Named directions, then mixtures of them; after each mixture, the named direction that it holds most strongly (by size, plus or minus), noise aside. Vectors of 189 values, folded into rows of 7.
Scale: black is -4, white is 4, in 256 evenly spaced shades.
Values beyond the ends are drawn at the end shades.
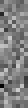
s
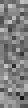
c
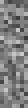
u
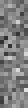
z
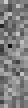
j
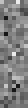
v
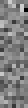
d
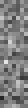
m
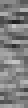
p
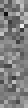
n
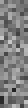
z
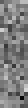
c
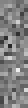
z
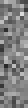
j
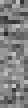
p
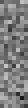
c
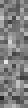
m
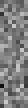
s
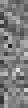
z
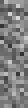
u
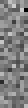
d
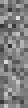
j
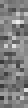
p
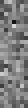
s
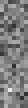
c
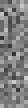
s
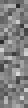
z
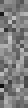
s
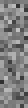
u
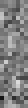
m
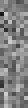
s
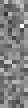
n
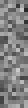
z
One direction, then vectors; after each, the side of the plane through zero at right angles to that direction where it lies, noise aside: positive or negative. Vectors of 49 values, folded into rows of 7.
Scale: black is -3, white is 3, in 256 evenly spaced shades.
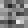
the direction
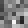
negative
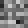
negative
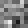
negative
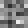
positive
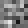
negative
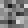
positive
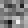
positive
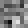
positive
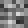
negative
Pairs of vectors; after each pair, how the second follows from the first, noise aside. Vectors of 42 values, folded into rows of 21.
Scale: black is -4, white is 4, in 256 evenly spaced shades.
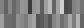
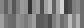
copied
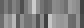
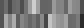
copied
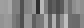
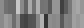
reversed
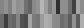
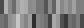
wrapped around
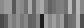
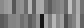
copied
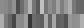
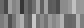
wrapped around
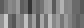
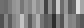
reversed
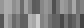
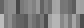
wrapped around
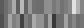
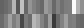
copied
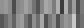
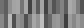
wrapped around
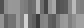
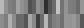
reversed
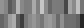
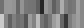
wrapped around
